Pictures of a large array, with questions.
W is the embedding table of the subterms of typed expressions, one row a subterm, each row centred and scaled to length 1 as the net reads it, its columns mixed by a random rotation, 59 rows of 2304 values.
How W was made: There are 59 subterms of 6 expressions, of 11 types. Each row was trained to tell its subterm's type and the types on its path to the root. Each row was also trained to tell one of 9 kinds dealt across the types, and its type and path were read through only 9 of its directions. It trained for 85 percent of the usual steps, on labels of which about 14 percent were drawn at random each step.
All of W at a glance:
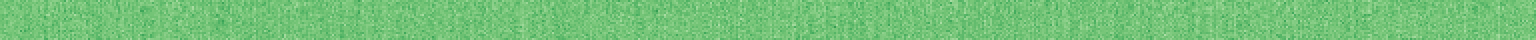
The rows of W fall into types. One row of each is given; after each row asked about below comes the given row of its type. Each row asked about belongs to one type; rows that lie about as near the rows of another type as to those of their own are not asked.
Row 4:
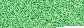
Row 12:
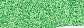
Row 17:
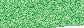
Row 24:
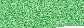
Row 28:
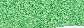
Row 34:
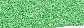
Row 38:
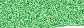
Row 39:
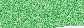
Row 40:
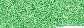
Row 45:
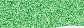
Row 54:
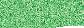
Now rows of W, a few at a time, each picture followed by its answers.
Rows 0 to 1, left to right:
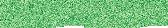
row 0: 28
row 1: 12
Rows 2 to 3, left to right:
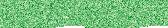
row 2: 28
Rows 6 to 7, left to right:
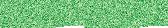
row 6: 4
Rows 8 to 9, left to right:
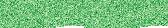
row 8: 28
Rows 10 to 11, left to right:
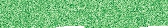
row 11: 17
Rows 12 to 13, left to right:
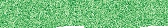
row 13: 40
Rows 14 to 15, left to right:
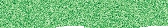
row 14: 54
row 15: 54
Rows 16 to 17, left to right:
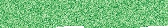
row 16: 12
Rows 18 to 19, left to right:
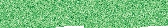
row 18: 17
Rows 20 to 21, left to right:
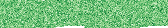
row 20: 28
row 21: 4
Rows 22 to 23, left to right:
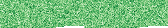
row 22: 38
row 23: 17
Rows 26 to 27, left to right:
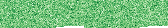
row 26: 39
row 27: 45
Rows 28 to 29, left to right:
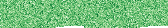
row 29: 12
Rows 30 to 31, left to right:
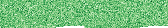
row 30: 4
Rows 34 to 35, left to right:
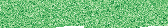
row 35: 17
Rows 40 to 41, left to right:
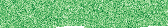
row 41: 39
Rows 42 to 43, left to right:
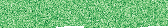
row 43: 38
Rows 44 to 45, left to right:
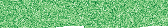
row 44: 45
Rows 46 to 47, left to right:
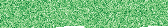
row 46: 12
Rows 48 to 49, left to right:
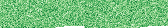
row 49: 4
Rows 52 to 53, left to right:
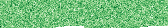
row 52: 12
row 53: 17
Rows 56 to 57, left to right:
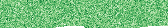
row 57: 4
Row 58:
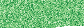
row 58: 28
